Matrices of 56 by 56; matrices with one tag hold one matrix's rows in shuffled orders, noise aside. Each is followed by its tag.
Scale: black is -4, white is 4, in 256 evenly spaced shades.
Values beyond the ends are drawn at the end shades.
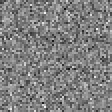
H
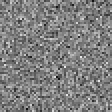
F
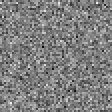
H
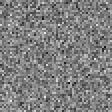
H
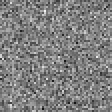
H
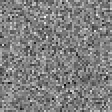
H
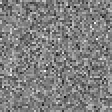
H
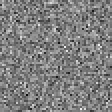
F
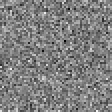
H
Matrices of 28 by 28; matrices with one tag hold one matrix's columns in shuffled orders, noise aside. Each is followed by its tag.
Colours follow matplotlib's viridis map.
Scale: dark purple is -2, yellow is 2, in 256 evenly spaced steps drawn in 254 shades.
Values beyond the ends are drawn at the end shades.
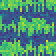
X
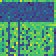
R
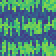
X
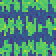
X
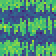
X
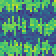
X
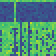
R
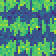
X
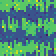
X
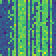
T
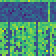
R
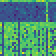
R
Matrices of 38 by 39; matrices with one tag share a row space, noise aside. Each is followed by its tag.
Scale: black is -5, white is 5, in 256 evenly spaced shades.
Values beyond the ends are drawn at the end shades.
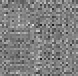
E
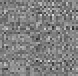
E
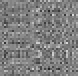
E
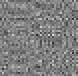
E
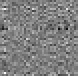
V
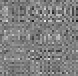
E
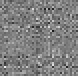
E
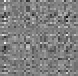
V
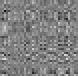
V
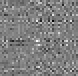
E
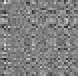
V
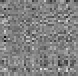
V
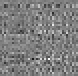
E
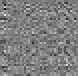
V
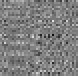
E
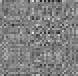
E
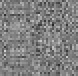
E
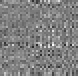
E
